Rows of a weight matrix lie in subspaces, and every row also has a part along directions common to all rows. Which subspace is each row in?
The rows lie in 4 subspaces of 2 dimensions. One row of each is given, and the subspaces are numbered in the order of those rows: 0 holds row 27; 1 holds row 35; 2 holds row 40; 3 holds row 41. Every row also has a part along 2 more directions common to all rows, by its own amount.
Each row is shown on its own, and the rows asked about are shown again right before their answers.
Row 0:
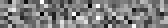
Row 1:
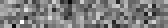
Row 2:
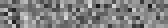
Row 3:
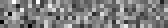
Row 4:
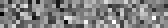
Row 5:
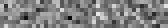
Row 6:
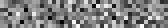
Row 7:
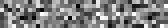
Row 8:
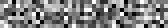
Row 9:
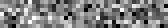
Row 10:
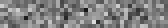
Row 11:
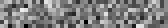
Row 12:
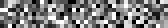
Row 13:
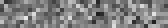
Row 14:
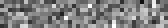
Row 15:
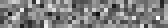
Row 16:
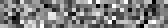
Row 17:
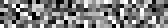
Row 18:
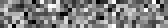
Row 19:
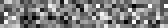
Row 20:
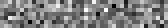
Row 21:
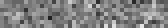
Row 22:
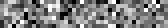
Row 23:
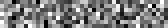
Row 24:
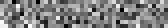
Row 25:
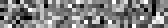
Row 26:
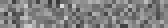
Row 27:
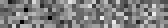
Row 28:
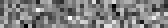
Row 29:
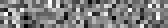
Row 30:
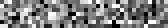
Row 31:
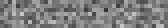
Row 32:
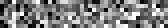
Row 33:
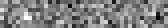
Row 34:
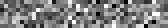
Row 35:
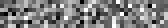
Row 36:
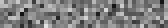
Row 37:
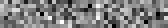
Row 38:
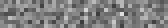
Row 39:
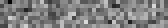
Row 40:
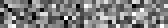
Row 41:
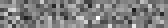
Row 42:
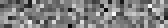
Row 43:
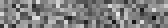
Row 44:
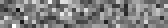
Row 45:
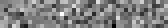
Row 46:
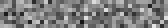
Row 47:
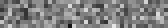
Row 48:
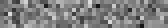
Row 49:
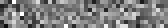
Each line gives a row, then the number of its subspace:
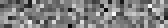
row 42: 1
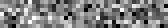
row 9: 2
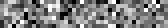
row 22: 0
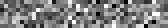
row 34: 2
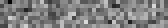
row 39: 3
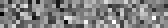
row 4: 2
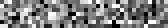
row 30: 3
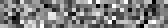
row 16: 3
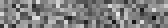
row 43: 2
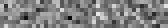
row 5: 2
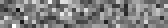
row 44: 0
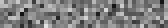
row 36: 1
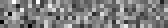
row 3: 1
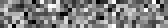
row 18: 0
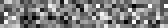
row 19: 2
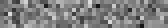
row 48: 3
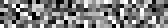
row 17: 2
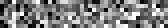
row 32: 1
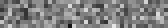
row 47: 3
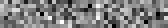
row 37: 3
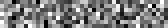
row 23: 1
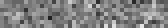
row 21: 0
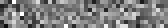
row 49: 1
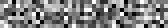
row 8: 1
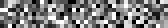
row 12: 0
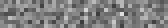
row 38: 1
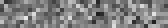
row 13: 2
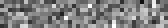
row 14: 0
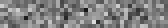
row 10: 0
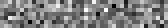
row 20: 1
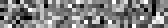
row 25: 3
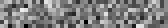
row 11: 3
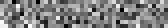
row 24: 1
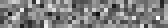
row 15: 1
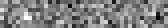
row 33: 3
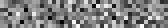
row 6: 0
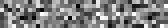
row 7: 2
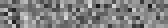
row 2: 3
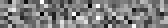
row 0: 3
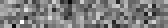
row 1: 0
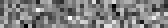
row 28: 2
